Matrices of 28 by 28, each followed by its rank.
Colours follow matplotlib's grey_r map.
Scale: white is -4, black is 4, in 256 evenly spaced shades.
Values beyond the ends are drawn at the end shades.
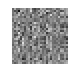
five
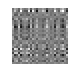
two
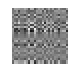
two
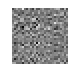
five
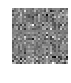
five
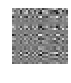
two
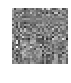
five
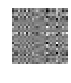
two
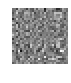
five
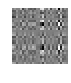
two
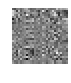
five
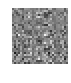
five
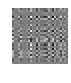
two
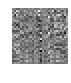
five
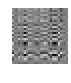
two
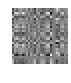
two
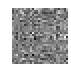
five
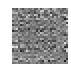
five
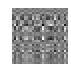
two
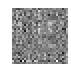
five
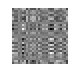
two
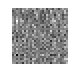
five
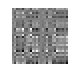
two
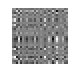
two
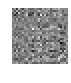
five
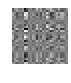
two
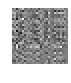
five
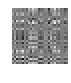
two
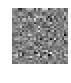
five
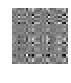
two
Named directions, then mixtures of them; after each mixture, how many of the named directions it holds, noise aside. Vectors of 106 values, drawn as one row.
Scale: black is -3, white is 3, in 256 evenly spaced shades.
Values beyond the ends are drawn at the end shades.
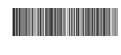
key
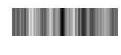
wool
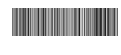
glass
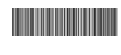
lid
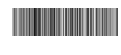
two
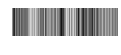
two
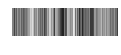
two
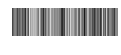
three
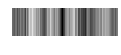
one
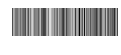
three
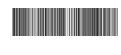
three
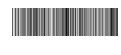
one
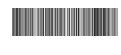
three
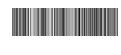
two
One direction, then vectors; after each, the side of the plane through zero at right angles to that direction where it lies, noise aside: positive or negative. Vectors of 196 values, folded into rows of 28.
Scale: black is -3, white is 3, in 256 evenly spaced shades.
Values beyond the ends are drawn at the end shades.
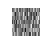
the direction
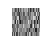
negative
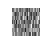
positive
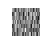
negative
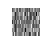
positive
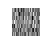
negative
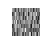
negative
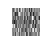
positive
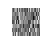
positive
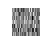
negative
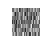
positive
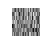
negative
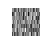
negative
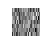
negative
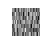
negative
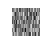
positive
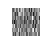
positive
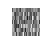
positive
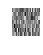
positive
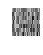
negative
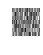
positive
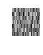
negative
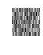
positive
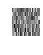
positive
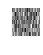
positive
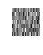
negative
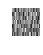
negative
